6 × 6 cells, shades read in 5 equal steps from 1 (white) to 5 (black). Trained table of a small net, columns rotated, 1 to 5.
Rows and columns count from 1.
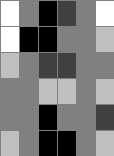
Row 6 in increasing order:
2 2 3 3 5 5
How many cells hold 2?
7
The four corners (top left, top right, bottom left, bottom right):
1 1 2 2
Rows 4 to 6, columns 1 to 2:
3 3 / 3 3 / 2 3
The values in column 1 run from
1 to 3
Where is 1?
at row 1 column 1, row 1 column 6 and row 2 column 1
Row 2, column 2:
5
